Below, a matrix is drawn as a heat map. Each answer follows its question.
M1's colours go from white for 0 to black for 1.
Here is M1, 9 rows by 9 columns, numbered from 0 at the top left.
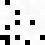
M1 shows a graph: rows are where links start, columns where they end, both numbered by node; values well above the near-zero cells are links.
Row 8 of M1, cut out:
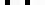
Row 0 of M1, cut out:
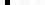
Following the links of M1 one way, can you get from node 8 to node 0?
no
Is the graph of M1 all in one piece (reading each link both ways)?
yes
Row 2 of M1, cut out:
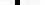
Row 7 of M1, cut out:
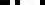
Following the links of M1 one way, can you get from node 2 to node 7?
no
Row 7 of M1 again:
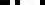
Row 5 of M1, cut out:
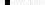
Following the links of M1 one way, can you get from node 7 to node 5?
yes
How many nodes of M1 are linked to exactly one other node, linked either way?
2
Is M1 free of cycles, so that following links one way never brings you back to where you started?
yes
